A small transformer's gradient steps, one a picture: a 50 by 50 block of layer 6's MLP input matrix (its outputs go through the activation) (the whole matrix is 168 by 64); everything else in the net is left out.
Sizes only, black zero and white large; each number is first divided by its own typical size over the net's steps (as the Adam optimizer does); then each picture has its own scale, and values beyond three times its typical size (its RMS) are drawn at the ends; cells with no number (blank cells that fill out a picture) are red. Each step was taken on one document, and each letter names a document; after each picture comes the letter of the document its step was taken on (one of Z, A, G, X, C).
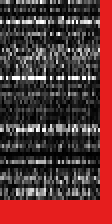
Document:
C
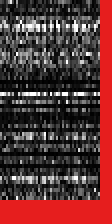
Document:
C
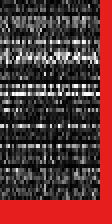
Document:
C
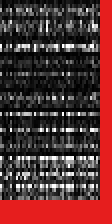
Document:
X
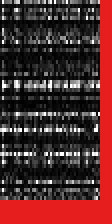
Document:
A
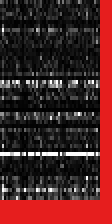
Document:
A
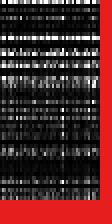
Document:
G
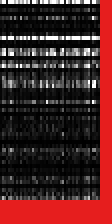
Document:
G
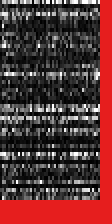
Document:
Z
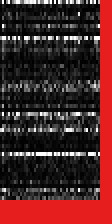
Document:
A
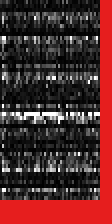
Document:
A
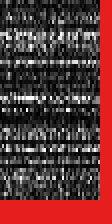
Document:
C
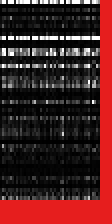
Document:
G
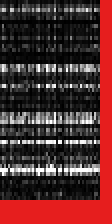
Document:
Z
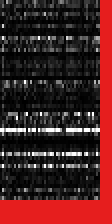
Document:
A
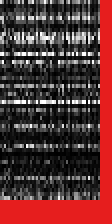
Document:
C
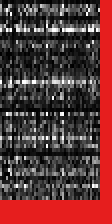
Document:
X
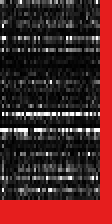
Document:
A
